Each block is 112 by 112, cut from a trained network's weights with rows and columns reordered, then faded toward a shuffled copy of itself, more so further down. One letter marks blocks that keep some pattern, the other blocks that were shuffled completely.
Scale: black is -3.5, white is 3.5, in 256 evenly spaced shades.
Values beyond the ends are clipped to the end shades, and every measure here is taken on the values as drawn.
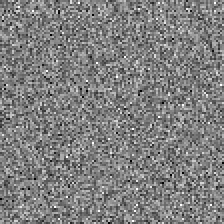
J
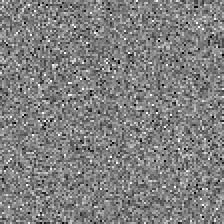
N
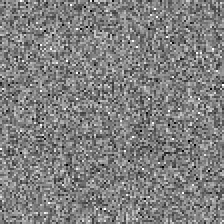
J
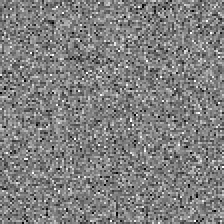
N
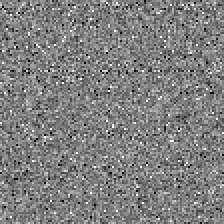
J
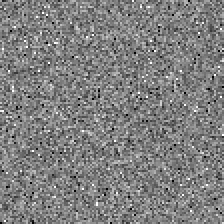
N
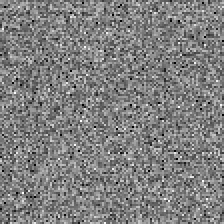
J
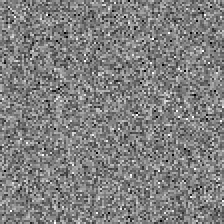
N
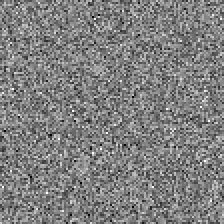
N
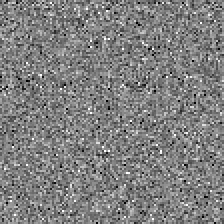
J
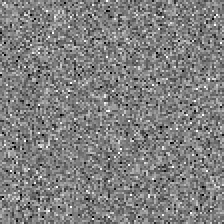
J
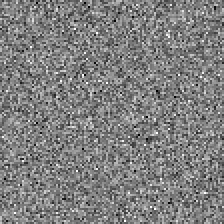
N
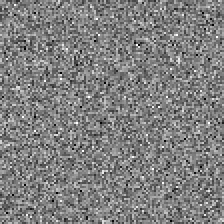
N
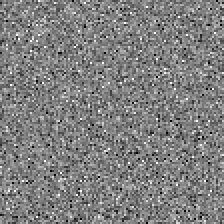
J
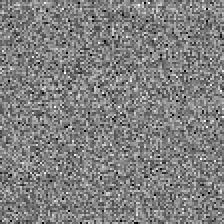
J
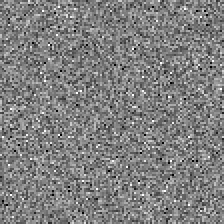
N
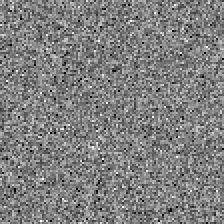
N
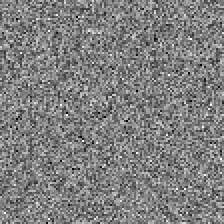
N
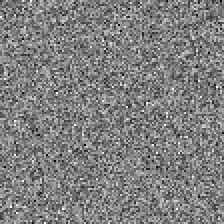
N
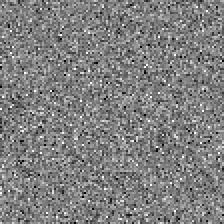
J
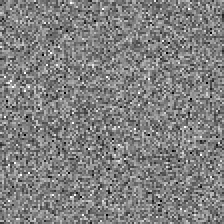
J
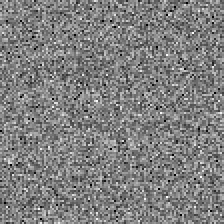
J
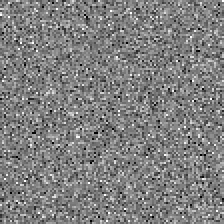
J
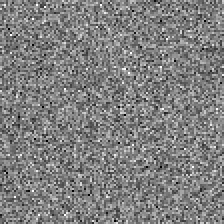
N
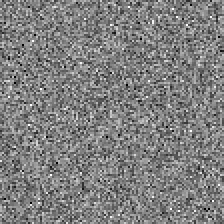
N
